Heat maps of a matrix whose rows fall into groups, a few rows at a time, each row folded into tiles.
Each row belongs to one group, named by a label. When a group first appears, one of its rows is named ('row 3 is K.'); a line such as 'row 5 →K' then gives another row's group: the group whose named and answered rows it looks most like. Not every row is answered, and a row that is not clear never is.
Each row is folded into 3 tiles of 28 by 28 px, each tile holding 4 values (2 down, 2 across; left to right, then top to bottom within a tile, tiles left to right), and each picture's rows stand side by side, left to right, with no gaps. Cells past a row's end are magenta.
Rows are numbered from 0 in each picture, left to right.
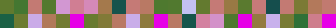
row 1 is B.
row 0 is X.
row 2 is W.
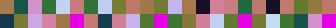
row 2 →B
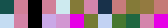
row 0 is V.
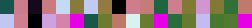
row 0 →V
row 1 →B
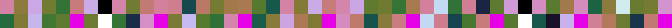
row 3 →X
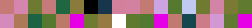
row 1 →X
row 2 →W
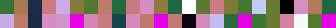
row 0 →V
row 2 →W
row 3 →B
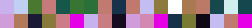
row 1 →V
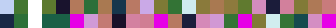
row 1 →V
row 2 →W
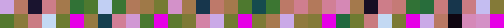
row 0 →B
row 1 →W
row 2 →B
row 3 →X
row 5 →V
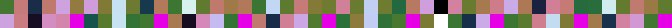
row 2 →W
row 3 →W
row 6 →B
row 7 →W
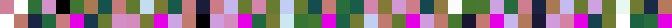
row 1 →X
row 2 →V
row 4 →X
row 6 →V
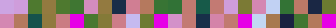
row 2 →V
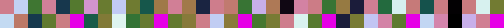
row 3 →B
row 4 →X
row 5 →V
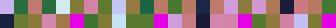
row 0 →X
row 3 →B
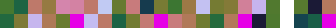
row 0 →X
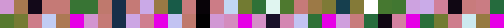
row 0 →B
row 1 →V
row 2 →V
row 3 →W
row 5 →B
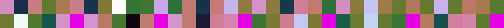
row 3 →B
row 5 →W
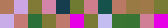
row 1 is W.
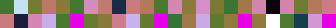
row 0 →W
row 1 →B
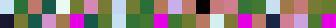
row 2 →B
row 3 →W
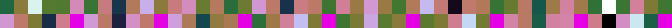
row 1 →V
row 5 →B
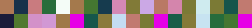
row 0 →X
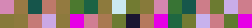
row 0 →B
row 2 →X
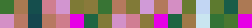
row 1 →X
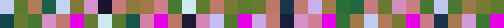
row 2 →W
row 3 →V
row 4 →X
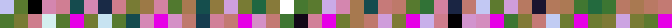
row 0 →B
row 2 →V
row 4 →B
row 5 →V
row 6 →B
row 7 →X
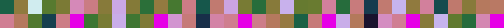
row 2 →V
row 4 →V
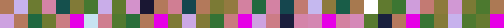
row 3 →V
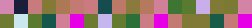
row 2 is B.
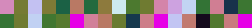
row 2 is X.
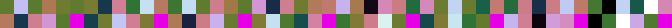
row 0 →W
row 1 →X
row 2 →W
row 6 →V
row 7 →X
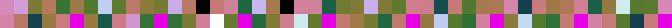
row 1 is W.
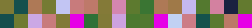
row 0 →X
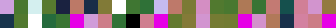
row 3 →V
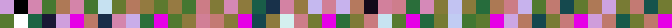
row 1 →W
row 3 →X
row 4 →B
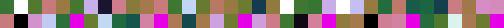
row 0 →W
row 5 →X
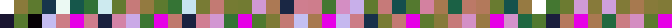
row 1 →W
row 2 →W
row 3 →B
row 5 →B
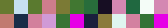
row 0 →W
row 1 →X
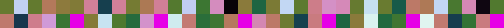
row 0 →W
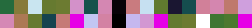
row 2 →X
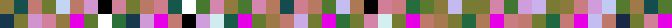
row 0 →X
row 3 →B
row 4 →B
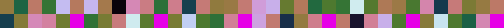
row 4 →W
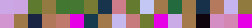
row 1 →X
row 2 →V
